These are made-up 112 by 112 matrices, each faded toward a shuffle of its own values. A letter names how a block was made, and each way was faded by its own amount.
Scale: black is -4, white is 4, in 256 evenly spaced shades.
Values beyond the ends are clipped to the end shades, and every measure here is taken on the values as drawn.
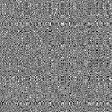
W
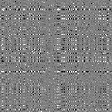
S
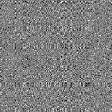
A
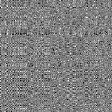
W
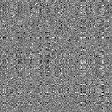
A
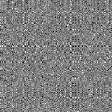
W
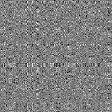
A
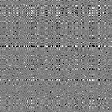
S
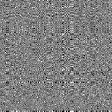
A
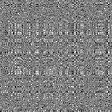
W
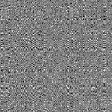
W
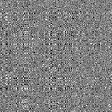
A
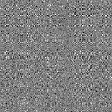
W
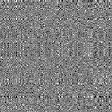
A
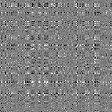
S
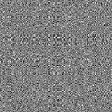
A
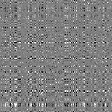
S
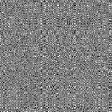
W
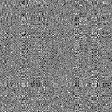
A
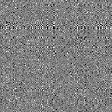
A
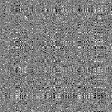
W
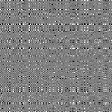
S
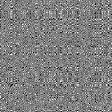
W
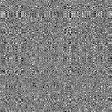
A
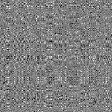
A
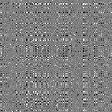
S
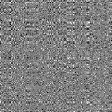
W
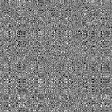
A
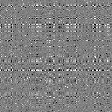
S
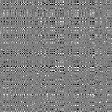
S
